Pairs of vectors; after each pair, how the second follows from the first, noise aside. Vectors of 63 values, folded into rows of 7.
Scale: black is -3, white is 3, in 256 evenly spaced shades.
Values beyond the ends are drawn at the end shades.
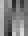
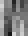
copied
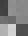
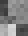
copied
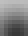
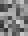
shuffled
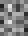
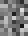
shuffled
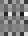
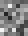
shuffled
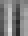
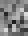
shuffled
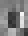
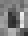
copied
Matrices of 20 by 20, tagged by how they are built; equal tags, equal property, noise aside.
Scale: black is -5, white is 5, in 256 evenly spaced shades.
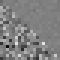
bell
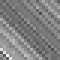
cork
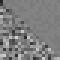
bell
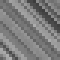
cork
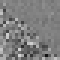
bell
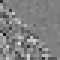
bell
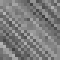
cork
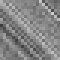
cork
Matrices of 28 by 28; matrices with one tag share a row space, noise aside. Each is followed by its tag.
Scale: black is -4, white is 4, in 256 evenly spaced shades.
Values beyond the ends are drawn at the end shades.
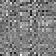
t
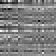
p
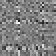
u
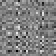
u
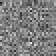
t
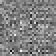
t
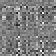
u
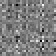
u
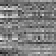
p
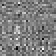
u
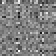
u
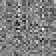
u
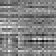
p
